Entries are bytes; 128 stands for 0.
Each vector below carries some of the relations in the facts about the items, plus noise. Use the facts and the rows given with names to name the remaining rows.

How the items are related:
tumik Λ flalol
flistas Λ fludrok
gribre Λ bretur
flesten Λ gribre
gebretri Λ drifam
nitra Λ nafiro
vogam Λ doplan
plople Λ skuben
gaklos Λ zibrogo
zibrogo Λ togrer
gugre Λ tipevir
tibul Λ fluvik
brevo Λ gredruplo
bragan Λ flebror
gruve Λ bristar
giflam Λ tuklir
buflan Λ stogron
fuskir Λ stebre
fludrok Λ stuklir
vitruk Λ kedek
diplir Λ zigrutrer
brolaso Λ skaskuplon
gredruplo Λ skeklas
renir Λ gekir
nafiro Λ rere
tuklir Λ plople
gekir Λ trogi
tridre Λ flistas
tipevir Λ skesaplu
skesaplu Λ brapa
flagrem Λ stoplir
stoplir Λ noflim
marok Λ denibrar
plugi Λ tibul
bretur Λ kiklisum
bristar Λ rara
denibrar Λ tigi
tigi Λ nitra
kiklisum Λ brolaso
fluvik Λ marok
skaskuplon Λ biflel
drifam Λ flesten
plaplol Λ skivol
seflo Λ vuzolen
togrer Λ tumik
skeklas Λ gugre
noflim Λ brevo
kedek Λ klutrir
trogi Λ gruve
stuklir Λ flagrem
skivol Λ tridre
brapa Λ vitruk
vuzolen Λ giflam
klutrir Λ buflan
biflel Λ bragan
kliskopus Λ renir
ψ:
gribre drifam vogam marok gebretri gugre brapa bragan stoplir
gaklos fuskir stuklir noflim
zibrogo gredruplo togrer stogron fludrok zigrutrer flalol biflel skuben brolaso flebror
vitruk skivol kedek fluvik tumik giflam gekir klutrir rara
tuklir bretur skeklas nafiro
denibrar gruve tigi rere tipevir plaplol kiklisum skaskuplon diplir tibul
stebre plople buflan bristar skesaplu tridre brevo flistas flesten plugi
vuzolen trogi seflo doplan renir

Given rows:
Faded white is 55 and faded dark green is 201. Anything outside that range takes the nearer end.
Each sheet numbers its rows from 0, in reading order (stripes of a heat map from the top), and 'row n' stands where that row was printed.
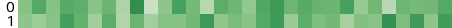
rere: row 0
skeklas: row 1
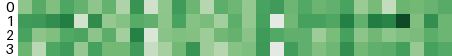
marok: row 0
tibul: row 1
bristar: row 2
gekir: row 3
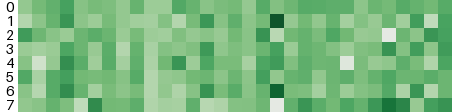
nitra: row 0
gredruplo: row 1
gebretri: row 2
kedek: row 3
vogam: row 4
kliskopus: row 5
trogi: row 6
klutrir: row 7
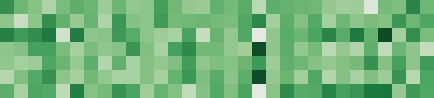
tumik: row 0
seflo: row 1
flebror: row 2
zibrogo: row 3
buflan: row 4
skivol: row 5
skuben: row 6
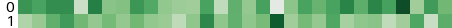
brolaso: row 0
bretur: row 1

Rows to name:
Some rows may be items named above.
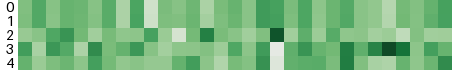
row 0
noflim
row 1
noflim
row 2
gribre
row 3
rara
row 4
gugre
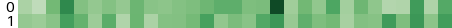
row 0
plople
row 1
skeklas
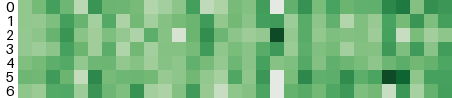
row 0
flistas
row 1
stuklir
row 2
vitruk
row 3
skeklas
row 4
flagrem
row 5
stoplir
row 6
kiklisum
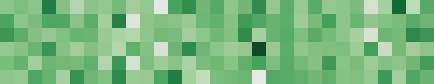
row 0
fuskir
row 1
bristar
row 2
fludrok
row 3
vitruk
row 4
stogron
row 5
flalol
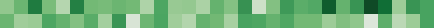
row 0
diplir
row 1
doplan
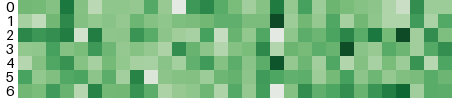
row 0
stebre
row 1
plople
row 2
flebror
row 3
zigrutrer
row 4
skivol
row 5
bristar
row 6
flesten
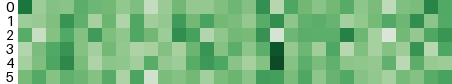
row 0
renir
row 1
tigi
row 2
giflam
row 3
skivol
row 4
denibrar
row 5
noflim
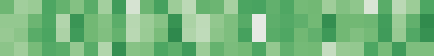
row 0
doplan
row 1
brapa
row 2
brevo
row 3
togrer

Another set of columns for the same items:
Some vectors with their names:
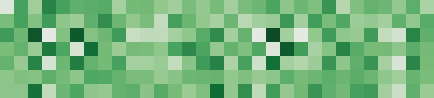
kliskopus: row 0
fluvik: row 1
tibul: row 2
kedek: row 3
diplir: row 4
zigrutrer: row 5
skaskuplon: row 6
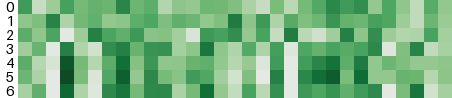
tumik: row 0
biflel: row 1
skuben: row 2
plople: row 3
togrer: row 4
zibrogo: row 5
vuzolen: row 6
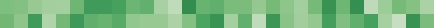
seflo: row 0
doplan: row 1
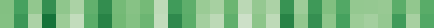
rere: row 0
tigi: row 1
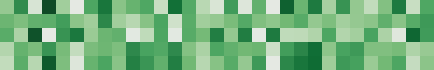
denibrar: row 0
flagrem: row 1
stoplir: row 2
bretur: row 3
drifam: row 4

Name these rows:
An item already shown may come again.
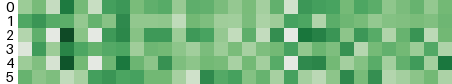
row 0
vogam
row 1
nitra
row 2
stebre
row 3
kliskopus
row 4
skivol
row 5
giflam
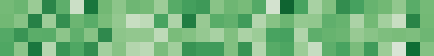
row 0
stogron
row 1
skeklas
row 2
nitra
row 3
brapa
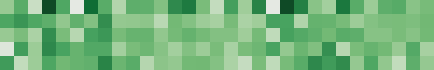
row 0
vitruk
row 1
nitra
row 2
fuskir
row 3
kliskopus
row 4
tumik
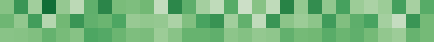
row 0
tigi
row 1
doplan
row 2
zigrutrer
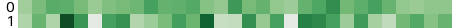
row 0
gebretri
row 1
gredruplo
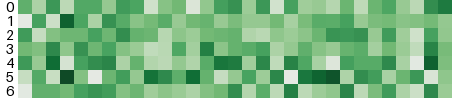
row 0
flistas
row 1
bristar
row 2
flalol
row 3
gugre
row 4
klutrir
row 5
gribre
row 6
gekir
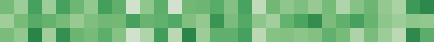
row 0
stuklir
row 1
gebretri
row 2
brevo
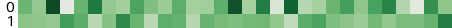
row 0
flebror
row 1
fludrok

